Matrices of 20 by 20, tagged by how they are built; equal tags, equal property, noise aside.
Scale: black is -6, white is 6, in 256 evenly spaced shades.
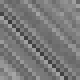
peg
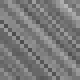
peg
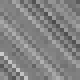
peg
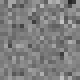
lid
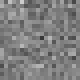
lid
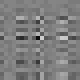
lid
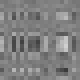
lid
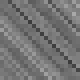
peg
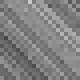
peg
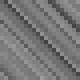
peg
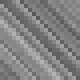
peg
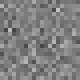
lid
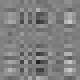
lid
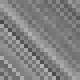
peg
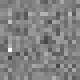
lid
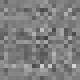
lid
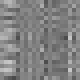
lid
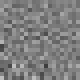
lid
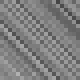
peg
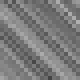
peg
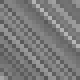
peg
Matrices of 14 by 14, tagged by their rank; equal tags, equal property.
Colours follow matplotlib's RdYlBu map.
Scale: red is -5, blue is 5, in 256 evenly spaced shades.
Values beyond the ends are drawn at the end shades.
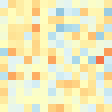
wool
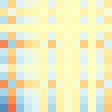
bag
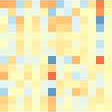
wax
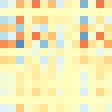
wax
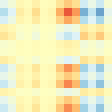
bag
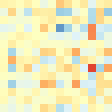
wool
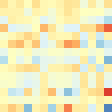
wool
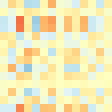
wax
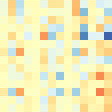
wool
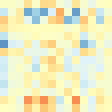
wool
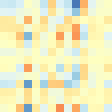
wax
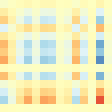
bag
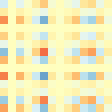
bag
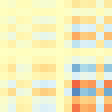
bag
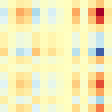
bag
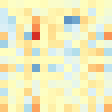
wool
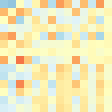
wax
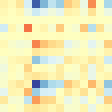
wax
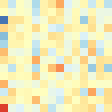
wool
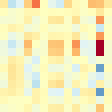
wax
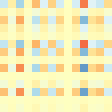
bag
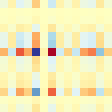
bag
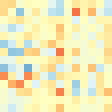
wool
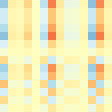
bag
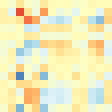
wax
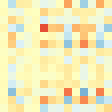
wax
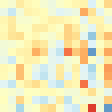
wool
